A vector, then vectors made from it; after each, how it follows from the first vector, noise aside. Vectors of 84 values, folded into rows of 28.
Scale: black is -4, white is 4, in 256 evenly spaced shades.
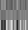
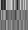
wrapped around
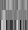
negated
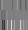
partly zeroed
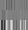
partly zeroed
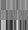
negated
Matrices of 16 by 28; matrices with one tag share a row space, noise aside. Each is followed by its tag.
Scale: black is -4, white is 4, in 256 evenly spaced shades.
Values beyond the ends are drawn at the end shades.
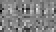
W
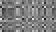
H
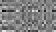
H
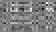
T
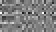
H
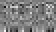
T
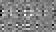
W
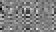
W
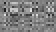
T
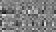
H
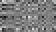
H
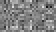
T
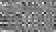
H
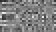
H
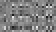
T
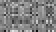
T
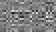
T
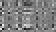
W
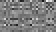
T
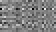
H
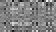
T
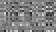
T
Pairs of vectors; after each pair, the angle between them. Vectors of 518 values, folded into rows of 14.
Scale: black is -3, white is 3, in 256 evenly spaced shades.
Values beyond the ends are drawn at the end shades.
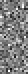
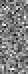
orthogonal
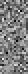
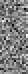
orthogonal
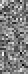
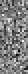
orthogonal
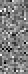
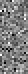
nearly parallel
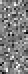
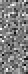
partly aligned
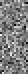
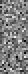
orthogonal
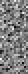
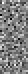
partly aligned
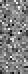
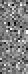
orthogonal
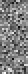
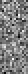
partly opposed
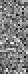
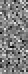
partly aligned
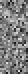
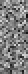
orthogonal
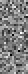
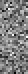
partly opposed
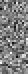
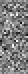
orthogonal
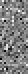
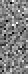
partly aligned
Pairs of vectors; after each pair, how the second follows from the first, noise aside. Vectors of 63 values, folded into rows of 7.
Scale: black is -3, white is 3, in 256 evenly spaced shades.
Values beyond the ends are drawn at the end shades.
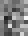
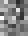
reversed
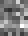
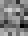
negated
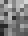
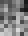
reversed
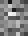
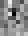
sign-scrambled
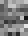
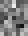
shuffled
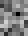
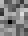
reversed
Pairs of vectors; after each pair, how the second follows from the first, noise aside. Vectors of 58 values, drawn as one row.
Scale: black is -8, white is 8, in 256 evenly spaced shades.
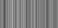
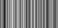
scaled up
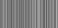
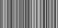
scaled up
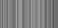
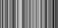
scaled up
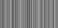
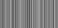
copied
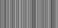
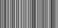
scaled up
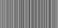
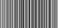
scaled up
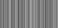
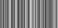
scaled up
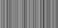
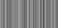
copied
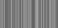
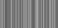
copied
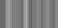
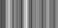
scaled up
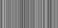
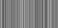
negated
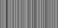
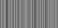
copied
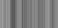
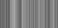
negated
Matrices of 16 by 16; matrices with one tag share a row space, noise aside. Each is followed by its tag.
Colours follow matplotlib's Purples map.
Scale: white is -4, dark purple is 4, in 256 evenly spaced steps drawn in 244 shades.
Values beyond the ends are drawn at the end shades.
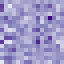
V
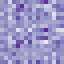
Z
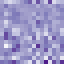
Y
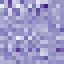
Z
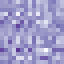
Z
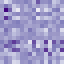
Y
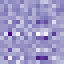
Z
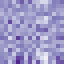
Z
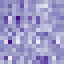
Z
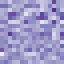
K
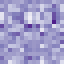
K
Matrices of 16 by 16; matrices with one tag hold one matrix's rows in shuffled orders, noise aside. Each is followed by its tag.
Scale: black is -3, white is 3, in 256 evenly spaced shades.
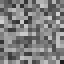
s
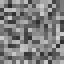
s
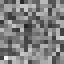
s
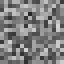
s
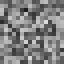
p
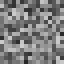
s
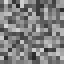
p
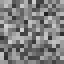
p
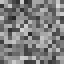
s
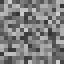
s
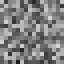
p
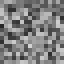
s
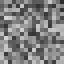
p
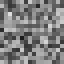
s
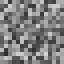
p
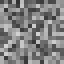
p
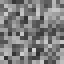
p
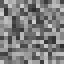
p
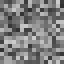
s
